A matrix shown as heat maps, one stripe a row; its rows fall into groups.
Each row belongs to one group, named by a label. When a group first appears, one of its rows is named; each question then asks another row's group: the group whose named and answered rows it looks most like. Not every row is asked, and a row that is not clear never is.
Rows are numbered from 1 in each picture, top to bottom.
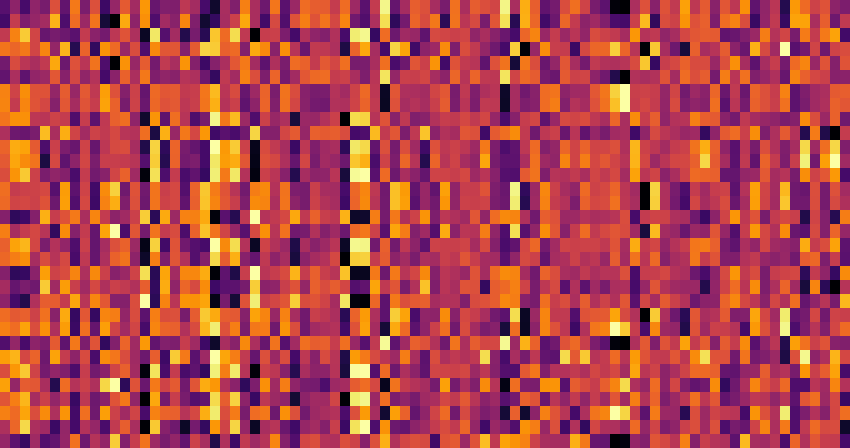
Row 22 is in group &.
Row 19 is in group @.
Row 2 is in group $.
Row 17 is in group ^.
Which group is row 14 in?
^
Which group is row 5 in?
$
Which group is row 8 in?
^
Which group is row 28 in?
^
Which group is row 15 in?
^
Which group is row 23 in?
^
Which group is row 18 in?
@
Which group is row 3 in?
@
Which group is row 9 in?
@
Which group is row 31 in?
@
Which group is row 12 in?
@
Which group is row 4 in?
^
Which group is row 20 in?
&
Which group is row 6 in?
$
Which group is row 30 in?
^
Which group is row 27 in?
@
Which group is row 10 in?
&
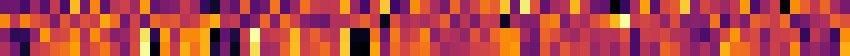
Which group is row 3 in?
&
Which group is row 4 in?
&
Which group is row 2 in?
^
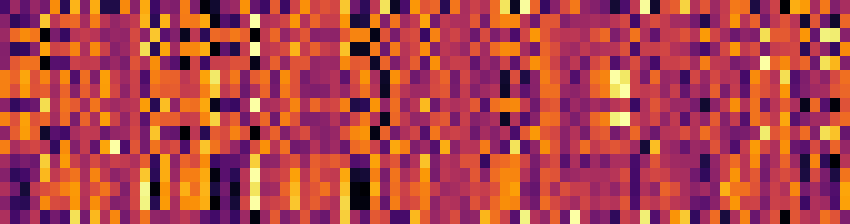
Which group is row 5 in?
@
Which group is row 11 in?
^
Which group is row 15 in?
&
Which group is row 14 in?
&
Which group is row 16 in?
$
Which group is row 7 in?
^
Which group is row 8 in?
&
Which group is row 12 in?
&
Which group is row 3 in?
@
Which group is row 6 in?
^
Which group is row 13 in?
&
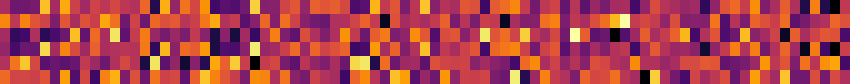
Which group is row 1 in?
&
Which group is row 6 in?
^
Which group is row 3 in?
$
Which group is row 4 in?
&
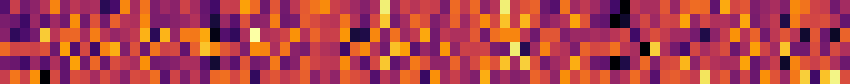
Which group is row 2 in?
$
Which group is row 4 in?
^
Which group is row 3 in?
&
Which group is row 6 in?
@
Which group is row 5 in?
$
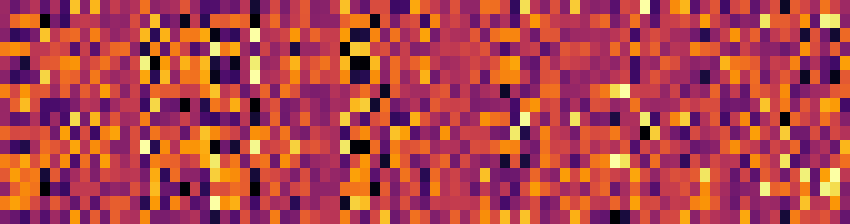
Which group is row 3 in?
&
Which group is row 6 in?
&
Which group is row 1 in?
$
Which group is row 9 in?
$
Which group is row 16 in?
$
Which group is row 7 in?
^
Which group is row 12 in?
^
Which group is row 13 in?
@
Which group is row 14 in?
@
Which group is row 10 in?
^
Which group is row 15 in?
@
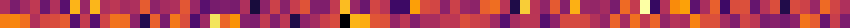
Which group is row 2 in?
@
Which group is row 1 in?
$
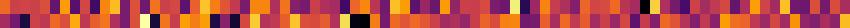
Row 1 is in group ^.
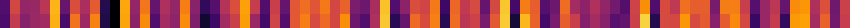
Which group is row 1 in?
$
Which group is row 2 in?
$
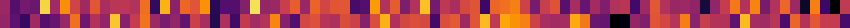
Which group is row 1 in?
&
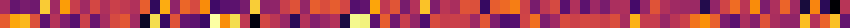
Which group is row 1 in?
&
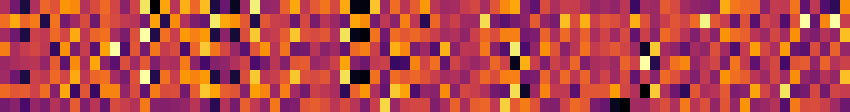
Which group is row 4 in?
^
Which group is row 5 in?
$
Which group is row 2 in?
@
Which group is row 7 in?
^
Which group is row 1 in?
&
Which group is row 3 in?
&
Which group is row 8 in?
$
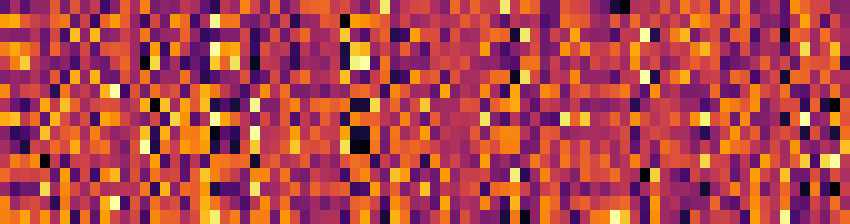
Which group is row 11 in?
&
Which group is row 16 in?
^
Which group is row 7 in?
^
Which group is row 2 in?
@
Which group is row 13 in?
^
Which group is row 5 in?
@
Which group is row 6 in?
$
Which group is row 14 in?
&
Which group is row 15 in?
^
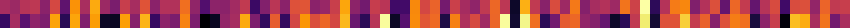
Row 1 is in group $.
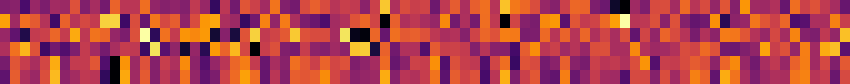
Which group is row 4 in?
@
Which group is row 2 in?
^
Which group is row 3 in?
&
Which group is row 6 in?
$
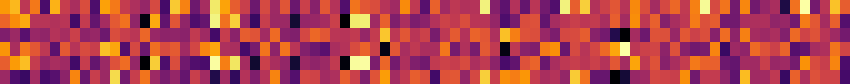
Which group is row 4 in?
^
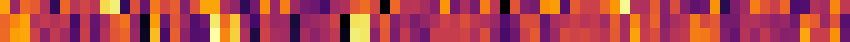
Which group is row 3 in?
@
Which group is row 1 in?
^
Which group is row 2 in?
@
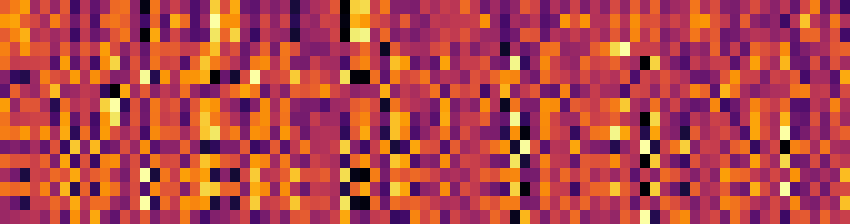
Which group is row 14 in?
^
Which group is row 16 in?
$
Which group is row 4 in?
^
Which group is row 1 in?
@
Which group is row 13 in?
&
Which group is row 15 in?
&
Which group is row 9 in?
^
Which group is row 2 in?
@
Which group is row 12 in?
^
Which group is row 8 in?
^
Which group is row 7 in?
$
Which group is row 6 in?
&
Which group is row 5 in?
^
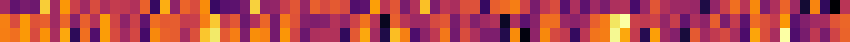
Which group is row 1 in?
&
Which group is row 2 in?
^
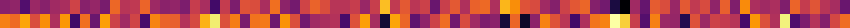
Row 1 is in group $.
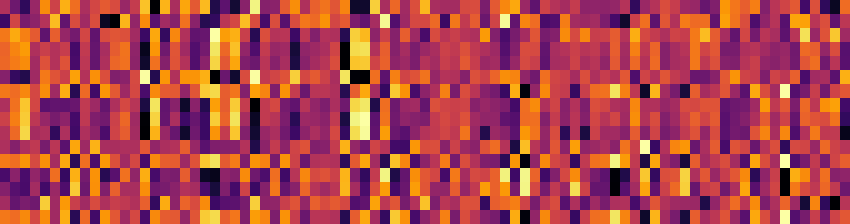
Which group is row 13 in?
$
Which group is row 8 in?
@
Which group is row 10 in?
@
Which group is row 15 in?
&
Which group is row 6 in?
&
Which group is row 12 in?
^
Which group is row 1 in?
&
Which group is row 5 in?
@
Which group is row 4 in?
@
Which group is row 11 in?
$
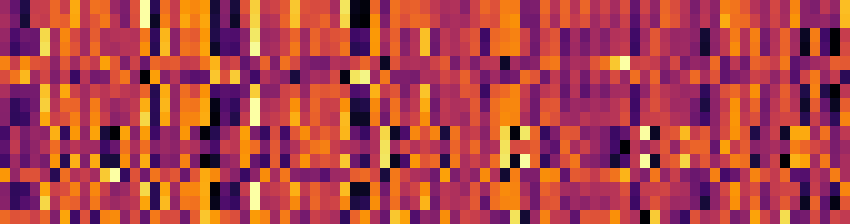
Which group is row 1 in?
&
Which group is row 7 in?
&
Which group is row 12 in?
$
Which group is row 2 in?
&
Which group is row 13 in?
^
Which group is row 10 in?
$
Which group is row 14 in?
&
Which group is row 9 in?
&
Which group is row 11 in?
$
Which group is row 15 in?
&
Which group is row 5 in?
^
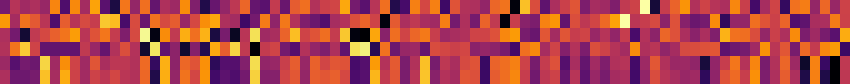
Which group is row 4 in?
@
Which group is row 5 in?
&
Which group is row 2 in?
^
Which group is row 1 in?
$
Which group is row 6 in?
&
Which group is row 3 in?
&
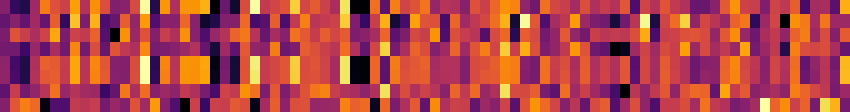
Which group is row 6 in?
&
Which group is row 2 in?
$
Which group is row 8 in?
@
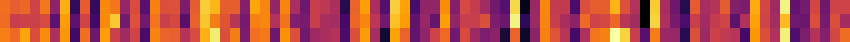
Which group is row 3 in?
^
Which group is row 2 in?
^
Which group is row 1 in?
^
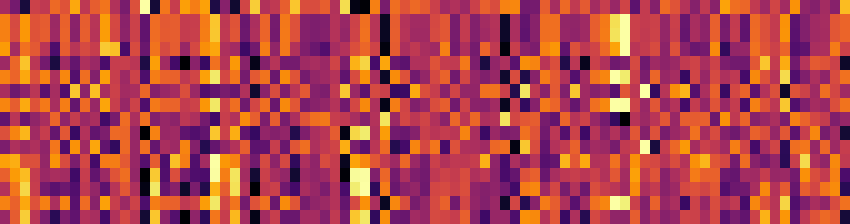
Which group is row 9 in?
$
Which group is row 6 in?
^
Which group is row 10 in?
@
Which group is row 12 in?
@
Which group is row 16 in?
@
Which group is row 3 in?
^
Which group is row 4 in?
^
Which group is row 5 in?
@
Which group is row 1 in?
&
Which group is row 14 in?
@
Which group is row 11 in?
$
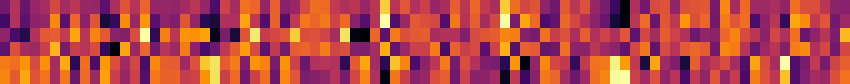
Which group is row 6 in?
^
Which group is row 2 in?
$
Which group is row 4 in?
$
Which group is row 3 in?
&
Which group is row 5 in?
^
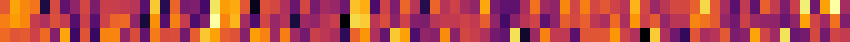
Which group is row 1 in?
@
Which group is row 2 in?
@
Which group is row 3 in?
^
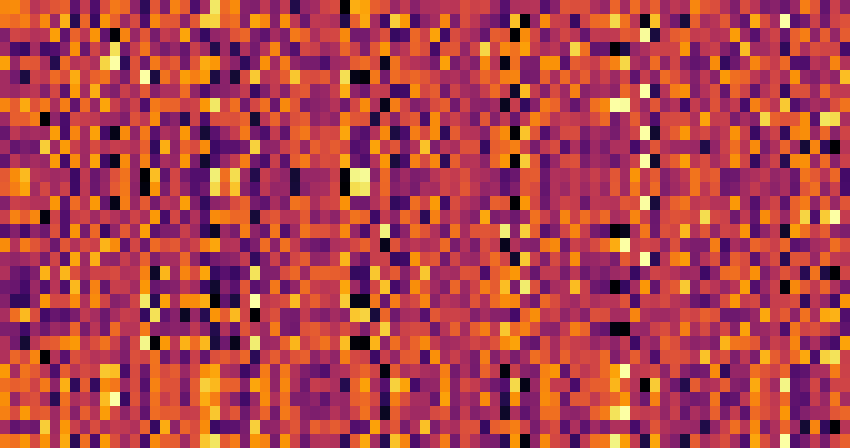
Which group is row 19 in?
$
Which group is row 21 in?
$
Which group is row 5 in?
^
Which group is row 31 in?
&
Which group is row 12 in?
$
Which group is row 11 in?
&
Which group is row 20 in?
&
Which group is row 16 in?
@
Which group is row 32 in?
^
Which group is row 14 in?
@
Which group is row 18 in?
^
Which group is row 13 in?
@
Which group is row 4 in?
$
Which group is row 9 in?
@
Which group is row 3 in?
$
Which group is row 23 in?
@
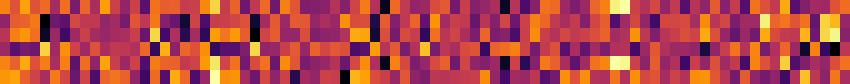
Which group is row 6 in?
@
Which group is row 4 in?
&
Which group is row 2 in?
@
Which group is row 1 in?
^
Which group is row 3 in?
@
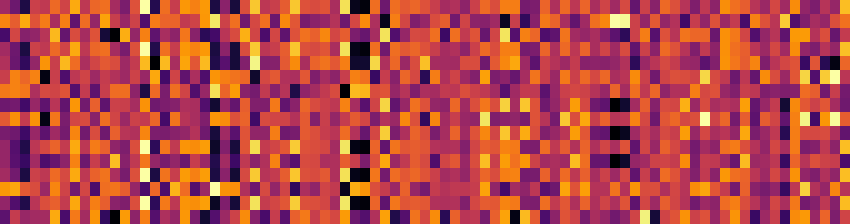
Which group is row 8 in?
$
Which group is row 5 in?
&
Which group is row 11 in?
&
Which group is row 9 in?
@
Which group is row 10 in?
$
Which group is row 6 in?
@
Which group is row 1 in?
&
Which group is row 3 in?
$
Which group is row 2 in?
^
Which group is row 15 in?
&
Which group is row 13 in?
&
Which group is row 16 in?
$
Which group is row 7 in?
@
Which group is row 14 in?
@
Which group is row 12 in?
$
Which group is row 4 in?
&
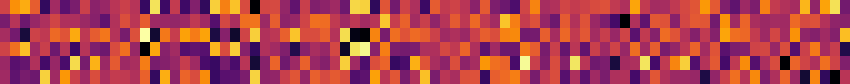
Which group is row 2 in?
$
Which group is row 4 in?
@
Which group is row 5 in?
$
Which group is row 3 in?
&
